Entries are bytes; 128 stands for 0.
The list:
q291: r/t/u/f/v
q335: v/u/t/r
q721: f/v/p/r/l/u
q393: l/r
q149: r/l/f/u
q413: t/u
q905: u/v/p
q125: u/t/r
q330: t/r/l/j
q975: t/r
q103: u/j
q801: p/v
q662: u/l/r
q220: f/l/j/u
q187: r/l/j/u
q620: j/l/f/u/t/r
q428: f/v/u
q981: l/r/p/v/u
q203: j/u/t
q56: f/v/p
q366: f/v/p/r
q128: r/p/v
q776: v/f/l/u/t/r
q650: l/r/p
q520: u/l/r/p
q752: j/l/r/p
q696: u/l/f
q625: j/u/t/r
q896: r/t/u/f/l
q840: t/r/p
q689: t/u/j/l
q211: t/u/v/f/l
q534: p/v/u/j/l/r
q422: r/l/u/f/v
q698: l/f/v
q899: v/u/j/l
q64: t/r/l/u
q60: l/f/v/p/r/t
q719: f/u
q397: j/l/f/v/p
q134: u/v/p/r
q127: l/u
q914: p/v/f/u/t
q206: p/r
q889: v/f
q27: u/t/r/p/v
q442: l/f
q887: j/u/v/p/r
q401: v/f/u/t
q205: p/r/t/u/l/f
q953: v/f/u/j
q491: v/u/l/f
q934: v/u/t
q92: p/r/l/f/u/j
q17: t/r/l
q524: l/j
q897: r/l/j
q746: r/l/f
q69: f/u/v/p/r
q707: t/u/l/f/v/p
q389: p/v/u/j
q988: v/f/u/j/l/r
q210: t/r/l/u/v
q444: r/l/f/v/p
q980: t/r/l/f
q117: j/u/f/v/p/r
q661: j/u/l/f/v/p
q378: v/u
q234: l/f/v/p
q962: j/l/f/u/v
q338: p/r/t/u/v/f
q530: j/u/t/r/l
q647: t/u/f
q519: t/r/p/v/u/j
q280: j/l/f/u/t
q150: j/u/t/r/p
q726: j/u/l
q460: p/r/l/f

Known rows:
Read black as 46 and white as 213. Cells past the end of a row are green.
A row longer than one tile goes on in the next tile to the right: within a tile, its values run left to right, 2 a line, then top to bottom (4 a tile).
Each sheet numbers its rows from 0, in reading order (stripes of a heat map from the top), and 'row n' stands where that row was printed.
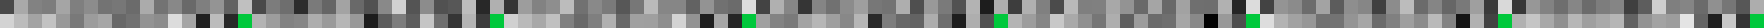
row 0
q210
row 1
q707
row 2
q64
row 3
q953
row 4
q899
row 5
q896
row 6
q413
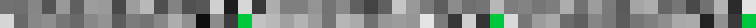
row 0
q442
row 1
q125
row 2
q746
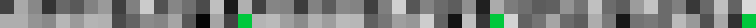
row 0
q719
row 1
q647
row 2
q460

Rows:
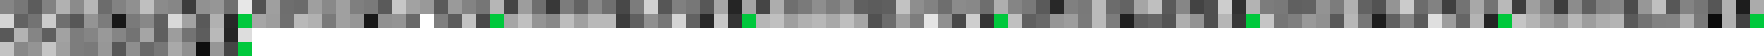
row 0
q650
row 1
q519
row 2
q401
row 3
q335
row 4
q234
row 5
q60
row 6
q211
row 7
q988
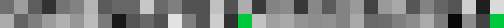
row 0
q69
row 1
q696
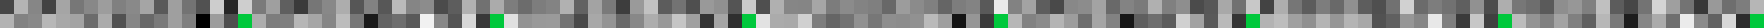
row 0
q962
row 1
q134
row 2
q980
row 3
q662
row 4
q981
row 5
q291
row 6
q840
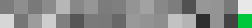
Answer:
q393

